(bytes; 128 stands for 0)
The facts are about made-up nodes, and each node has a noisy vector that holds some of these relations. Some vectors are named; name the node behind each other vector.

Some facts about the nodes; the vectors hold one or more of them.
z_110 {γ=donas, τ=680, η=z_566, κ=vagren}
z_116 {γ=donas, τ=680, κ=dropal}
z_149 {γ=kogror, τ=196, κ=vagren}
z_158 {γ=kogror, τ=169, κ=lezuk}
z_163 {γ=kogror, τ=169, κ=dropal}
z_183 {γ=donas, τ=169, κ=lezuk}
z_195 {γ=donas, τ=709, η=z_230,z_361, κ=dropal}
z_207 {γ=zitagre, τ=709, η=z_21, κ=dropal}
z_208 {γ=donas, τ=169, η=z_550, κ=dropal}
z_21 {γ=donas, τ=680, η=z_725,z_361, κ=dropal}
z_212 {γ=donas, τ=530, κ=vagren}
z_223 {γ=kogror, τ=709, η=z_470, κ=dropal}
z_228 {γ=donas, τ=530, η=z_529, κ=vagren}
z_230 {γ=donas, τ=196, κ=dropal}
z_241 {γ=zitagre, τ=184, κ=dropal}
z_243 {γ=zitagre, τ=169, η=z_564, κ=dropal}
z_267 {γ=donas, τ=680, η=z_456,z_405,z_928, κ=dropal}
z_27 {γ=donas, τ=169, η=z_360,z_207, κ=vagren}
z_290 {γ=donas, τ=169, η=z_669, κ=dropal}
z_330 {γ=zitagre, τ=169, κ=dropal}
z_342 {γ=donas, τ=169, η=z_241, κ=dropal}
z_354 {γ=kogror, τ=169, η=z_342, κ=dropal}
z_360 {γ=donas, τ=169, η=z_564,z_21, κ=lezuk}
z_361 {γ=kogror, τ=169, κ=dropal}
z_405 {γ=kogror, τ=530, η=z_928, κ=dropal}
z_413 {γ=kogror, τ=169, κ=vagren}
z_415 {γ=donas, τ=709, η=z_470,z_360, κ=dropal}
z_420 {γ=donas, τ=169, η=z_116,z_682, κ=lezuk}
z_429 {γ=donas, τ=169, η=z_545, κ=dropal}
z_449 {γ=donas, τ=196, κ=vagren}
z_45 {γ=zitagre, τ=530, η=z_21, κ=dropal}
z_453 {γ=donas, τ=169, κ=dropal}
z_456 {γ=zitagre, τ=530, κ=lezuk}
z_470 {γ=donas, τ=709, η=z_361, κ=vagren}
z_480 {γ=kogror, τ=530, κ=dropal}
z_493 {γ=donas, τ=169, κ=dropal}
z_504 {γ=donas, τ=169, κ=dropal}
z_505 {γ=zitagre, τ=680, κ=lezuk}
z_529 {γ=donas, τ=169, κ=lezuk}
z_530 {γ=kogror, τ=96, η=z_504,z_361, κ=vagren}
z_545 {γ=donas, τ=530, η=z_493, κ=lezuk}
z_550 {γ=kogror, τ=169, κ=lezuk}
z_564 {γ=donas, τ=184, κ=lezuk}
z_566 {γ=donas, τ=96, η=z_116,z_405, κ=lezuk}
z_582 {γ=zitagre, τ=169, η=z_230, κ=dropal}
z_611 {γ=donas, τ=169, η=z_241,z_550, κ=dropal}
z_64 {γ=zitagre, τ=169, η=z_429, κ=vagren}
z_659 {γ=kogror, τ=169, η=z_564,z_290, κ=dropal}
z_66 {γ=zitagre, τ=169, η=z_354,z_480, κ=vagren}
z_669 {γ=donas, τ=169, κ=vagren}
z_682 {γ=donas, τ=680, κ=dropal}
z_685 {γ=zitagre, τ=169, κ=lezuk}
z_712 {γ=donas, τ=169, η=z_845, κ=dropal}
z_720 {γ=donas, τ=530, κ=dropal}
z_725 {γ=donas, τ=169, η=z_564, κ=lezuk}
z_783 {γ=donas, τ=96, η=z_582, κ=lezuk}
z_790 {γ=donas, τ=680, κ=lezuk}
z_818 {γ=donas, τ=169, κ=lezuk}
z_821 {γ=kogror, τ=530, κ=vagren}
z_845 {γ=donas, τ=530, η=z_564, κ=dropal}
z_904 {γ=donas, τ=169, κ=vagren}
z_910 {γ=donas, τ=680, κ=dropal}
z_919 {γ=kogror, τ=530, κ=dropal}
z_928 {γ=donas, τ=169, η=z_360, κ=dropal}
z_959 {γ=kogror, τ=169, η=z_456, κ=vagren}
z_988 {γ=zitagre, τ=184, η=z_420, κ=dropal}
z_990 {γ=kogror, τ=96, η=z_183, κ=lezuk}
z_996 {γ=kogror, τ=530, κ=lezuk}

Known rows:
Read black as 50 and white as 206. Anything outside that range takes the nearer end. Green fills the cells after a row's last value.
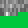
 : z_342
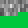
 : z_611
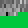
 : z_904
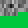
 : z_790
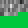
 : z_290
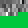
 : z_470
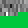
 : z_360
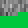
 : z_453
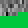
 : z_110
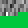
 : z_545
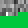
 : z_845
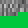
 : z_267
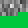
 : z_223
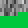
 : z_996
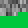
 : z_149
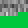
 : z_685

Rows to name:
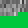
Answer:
z_27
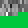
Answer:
z_449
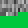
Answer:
z_720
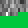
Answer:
z_415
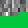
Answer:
z_195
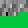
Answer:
z_354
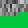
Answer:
z_212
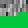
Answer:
z_66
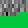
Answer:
z_21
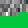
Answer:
z_207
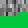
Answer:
z_405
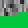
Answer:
z_990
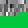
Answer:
z_456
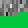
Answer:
z_659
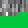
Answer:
z_230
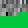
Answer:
z_959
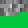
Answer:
z_429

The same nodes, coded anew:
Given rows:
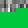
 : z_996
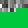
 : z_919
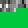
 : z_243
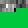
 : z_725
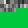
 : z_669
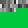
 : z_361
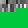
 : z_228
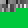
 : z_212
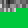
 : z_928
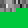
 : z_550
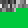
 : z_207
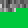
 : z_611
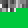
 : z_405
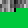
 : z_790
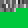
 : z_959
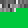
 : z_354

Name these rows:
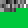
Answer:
z_470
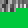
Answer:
z_821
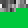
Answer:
z_223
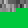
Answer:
z_420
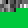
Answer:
z_110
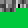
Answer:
z_149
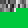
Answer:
z_241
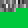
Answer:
z_413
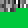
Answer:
z_530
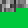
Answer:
z_505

